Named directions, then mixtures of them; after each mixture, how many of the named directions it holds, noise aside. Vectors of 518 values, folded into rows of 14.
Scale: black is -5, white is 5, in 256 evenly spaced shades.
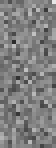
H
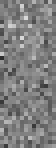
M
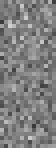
two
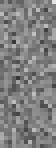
one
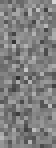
one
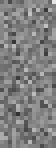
one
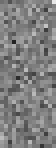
one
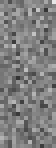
one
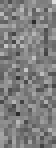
two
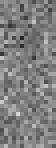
two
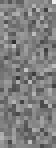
one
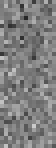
one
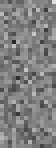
one
